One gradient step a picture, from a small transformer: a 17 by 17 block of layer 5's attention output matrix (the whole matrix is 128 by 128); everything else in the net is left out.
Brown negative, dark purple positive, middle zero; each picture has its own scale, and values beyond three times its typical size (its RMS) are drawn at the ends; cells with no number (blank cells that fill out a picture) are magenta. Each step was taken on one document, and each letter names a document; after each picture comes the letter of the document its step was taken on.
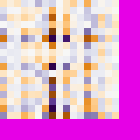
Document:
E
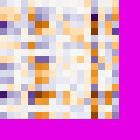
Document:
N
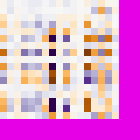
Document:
E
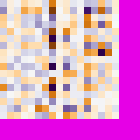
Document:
E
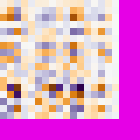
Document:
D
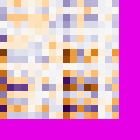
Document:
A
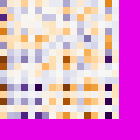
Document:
A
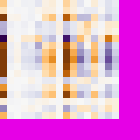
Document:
A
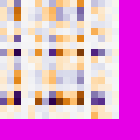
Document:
D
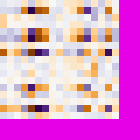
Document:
N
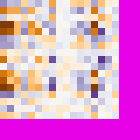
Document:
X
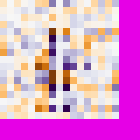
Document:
E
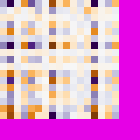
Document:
X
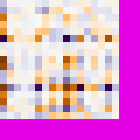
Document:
A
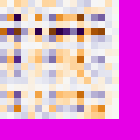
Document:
D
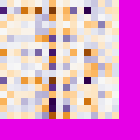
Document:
E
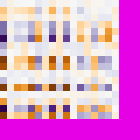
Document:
A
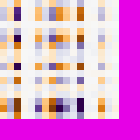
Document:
D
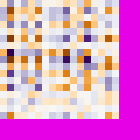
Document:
A
